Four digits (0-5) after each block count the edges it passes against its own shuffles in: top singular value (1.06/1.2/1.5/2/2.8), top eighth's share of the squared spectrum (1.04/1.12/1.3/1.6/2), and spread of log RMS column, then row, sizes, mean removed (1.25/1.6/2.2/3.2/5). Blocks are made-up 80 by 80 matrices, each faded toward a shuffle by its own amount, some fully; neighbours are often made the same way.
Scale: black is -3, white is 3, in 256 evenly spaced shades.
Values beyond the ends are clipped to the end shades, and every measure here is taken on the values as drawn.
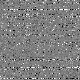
2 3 1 3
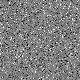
0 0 0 0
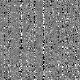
2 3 4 2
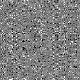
4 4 2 2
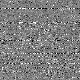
2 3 0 3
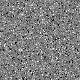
0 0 0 0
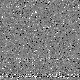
2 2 0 2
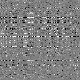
4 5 2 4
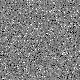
0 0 0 0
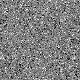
3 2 0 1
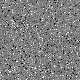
0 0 0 0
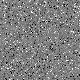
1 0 0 0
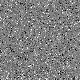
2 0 0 0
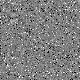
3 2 0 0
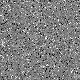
2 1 0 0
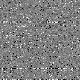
4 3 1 2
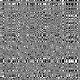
5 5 3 4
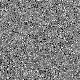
2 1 0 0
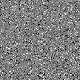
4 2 1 1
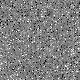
2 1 0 0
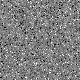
2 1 0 1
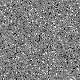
2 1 0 0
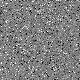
2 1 0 0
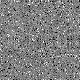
3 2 0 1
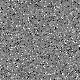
2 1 0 0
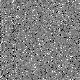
3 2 1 0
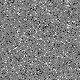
2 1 0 0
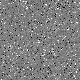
0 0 0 0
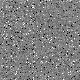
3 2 1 0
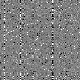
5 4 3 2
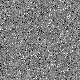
0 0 0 0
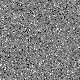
0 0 0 0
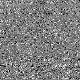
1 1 0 3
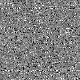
1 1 0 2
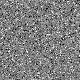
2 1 0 0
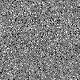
3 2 1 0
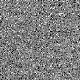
3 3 1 1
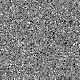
3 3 1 1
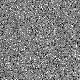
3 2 0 0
